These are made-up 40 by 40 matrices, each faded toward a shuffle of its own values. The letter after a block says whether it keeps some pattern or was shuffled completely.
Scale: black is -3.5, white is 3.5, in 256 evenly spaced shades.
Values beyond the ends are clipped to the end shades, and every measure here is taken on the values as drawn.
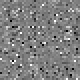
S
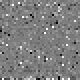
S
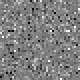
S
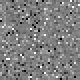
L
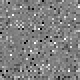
S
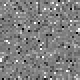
S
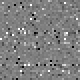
S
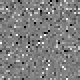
S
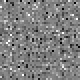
S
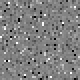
L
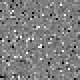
L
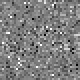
S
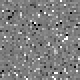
L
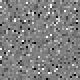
L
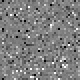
L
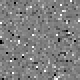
L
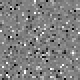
S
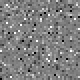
S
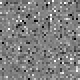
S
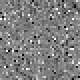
S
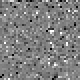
S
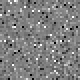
L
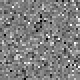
L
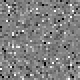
S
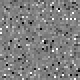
L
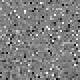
S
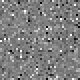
S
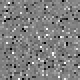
S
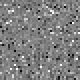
S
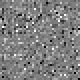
S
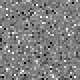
L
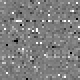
S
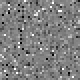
L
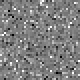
L
